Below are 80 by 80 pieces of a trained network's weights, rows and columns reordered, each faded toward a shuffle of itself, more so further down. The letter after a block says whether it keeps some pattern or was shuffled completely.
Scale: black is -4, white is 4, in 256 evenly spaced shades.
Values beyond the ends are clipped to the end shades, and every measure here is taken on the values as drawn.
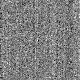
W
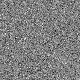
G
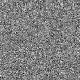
W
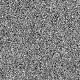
G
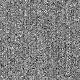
W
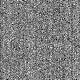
W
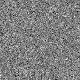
W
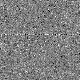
W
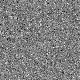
G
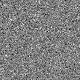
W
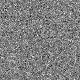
W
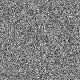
W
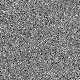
G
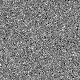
G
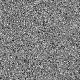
W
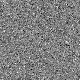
G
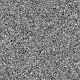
G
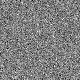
G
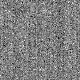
W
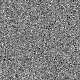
G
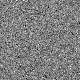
G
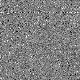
W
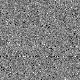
W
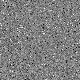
G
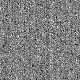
W
